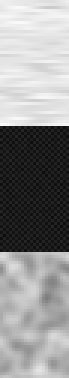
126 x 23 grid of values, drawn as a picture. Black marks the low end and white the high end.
The table splits into 3 rows of 1 panel. Panel 1,1: very high, streaked across, faint in contrast. Panel 2,1: very low, checkered, faint in contrast. Panel 3,1: high, blotchy.
